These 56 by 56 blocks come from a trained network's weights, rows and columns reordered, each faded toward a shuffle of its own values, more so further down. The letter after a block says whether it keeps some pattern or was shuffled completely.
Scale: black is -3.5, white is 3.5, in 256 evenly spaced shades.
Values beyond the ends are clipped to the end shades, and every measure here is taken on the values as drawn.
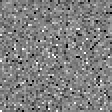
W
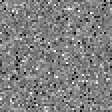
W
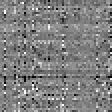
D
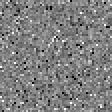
W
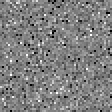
W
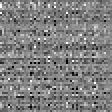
D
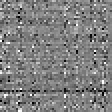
D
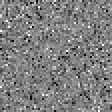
W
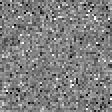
W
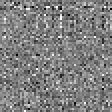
D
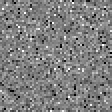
W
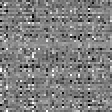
D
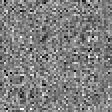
D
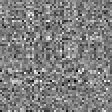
D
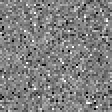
W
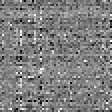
D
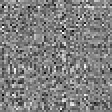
D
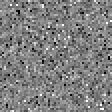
W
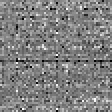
D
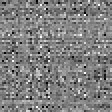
D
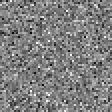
W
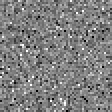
W
